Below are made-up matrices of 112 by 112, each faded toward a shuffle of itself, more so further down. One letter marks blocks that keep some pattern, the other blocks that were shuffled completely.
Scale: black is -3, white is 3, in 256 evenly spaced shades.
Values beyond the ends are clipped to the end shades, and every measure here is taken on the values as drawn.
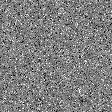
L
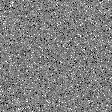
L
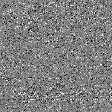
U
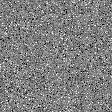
L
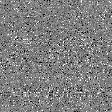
U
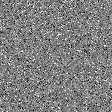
L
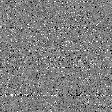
U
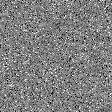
L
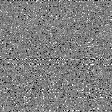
U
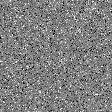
L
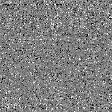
U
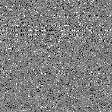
U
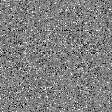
U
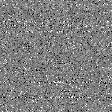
U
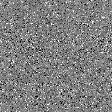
U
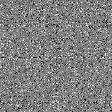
U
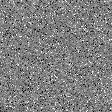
L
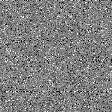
U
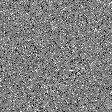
L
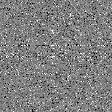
U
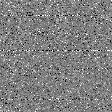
U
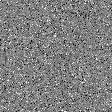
L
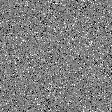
L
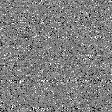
U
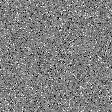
L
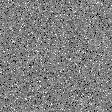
L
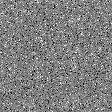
L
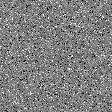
L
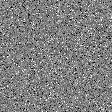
L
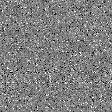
U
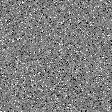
L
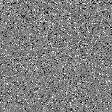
U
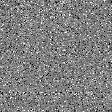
U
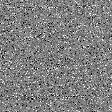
U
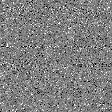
U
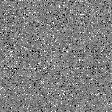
U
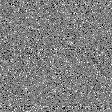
U
